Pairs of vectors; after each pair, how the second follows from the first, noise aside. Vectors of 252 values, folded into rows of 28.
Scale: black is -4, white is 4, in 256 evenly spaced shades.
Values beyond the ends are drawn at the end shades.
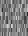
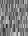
wrapped around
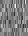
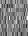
wrapped around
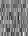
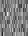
wrapped around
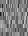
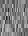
wrapped around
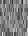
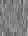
shrunk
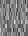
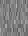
shrunk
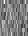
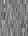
shrunk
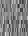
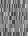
wrapped around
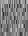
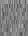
shrunk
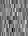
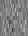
shrunk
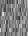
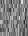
wrapped around
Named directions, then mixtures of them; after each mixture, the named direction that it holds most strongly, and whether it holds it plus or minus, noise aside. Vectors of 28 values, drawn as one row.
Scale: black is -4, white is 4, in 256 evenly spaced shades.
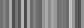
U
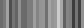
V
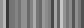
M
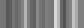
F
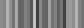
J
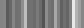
F, plus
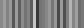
J, plus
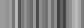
J, plus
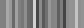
J, plus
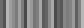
M, minus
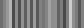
U, plus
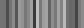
J, minus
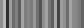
M, plus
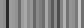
V, minus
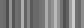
U, plus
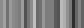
F, minus
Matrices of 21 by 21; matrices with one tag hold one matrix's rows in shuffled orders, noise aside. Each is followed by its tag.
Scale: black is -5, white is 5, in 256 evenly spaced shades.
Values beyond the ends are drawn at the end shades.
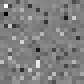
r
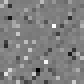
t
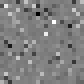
t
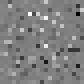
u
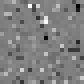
u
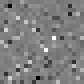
t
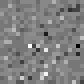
u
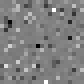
t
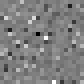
t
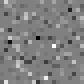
t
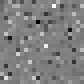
t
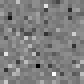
t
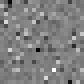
t
